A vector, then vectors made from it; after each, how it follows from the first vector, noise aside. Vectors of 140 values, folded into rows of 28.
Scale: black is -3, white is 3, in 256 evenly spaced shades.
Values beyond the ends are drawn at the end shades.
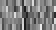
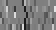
partly zeroed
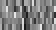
copied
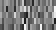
sign-scrambled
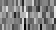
sign-scrambled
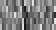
copied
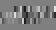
partly zeroed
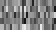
sign-scrambled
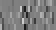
partly zeroed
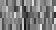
copied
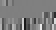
partly zeroed
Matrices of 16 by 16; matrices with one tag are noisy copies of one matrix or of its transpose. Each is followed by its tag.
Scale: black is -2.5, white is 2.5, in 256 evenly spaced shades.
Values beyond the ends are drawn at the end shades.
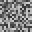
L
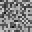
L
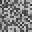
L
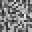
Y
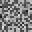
L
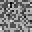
L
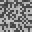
L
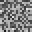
L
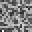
Y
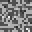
Y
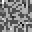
Y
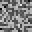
Y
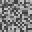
L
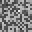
L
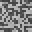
Y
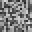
Y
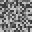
L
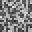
Y
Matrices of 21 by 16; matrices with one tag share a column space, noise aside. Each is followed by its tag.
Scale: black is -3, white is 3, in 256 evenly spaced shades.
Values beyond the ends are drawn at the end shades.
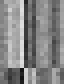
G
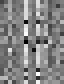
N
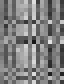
N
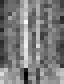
G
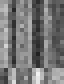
G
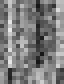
G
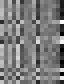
N
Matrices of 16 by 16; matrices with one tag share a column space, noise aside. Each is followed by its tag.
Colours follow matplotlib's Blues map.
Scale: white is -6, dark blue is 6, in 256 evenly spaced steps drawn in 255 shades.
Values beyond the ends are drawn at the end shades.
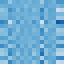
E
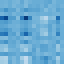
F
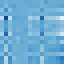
F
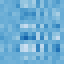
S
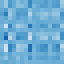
S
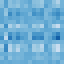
S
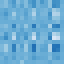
S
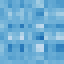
S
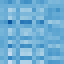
E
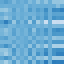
E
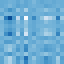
F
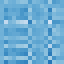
E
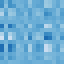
S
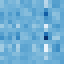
S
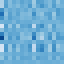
S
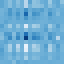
S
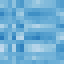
S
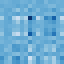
F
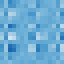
S
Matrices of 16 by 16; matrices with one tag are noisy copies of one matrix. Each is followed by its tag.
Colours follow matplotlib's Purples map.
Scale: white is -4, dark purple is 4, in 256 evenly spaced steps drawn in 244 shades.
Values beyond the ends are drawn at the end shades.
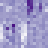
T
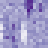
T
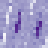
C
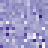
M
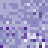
M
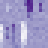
T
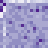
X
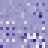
M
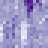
T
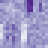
T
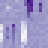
T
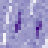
C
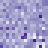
M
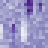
T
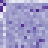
X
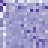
X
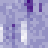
T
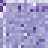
X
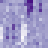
T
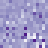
M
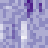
T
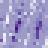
C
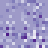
M
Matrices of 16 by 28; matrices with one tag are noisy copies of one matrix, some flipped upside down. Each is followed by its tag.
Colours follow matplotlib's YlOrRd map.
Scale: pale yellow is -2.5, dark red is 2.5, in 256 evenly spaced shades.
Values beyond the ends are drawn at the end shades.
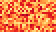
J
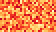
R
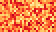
R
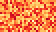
R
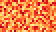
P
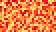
P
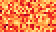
J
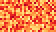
R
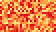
J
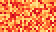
R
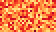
J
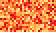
R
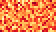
P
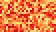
J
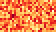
R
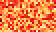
J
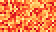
R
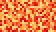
P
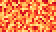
P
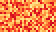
R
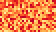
J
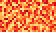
P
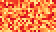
J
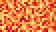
P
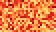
J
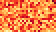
J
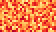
P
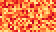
J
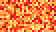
R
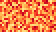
P
